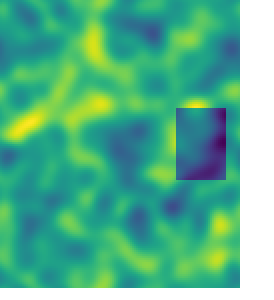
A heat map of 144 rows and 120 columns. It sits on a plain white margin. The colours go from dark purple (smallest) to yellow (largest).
Roughest part: middle right. Odd patch: lower, in the middle right. Ninth with the lowest average: middle right. Mirror symmetry: none.
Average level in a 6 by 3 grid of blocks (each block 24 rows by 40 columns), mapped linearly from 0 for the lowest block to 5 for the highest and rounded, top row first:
223
342
531
220
222
244
